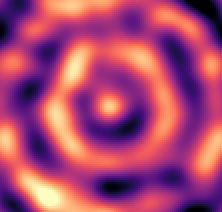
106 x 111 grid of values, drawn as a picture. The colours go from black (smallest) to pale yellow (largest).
Rings: centred on the centre. Lone odd cells: none. Grain: smooth. Slope: none.
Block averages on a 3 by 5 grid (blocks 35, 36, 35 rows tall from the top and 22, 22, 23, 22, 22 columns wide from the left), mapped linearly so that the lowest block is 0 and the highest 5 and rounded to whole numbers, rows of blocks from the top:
0 4 3 3 0 | 0 5 1 3 1 | 3 5 1 1 1
